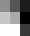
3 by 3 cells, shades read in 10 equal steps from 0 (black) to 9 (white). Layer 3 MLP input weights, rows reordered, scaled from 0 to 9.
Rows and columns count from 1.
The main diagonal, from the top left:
5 6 2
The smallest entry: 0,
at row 2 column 3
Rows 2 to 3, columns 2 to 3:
6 0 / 9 2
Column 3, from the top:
1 0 2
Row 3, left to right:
9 9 2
